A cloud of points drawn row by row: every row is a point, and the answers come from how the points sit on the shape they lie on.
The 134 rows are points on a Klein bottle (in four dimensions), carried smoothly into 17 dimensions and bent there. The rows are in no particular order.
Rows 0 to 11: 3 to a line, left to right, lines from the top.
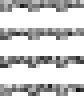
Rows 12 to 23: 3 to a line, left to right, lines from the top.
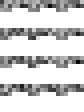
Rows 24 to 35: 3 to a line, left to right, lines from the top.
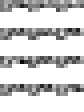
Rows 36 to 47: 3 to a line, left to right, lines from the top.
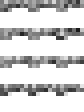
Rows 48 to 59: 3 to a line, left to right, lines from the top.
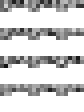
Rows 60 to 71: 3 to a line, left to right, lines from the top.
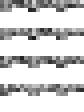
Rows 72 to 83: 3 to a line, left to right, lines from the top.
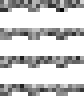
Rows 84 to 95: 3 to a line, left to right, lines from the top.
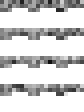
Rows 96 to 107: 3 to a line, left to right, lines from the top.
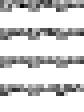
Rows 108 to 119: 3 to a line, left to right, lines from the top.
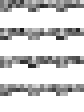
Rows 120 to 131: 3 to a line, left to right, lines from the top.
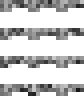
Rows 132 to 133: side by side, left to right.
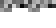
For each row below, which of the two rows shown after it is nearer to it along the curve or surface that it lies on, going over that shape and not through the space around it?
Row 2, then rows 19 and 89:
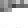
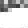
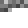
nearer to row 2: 89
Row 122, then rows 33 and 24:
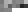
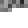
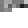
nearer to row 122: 24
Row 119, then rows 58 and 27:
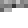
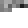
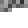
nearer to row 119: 58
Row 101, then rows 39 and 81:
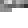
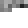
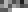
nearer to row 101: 39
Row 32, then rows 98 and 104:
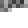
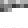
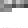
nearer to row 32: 98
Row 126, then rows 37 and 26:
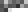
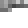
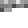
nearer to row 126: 37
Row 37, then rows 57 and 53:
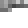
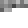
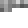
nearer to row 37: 57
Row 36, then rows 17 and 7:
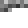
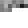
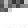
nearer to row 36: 7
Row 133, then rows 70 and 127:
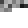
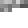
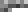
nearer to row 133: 70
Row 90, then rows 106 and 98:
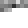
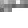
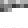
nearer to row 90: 98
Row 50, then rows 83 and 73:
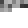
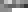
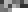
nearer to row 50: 83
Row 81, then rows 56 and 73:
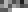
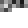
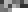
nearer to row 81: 56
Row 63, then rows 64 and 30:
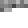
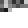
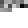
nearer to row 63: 30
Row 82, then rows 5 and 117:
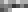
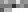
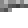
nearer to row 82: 5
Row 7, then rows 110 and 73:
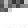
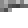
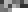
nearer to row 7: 110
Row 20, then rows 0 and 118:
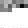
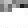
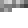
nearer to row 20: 0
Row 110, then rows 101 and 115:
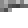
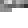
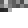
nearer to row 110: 115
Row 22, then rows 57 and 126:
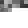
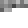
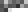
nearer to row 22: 57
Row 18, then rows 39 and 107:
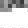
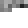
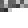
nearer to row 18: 39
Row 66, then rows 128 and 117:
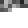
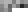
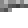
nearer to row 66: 128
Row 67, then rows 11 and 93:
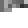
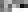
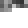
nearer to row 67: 93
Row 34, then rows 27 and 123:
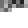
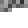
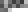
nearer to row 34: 123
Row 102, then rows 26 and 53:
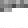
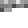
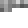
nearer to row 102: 53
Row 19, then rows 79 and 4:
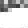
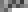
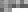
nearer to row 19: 79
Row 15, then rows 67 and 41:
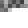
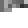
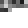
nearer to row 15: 41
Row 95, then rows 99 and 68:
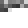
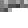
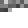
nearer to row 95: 99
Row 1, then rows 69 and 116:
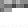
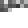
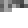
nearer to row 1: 116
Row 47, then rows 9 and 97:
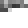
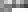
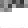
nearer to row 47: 97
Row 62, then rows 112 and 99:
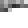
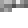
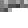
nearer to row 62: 99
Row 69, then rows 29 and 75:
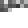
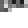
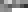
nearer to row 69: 29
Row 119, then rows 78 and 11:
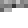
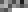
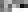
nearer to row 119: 11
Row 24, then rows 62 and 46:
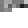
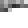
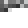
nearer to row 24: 62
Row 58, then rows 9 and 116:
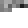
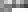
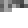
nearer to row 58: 116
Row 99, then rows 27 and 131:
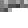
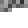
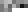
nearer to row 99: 27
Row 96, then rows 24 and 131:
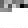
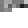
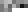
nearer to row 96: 131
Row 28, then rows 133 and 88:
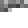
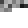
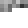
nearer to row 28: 88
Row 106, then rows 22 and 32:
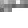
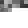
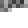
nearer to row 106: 22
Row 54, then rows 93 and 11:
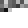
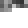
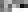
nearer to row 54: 93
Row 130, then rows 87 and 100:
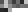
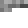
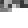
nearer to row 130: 100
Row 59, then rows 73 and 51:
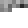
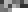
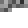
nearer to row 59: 73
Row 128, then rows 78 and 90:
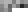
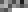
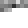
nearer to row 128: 90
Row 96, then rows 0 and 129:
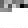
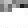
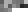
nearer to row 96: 0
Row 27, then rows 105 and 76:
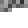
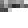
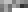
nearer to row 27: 105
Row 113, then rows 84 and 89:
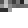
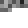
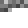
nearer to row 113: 89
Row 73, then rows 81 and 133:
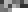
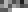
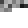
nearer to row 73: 133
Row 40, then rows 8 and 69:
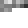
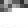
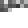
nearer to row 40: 8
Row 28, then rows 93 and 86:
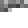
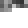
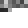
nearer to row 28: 86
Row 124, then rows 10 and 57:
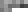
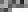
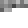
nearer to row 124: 57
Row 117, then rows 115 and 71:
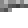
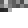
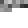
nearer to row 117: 115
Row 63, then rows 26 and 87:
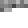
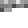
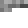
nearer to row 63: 87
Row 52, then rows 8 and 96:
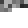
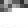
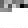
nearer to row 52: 8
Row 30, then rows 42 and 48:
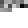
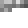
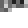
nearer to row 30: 42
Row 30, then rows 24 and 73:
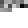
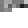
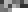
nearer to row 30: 73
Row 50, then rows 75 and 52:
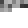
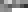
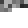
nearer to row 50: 75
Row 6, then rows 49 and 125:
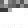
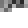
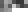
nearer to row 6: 49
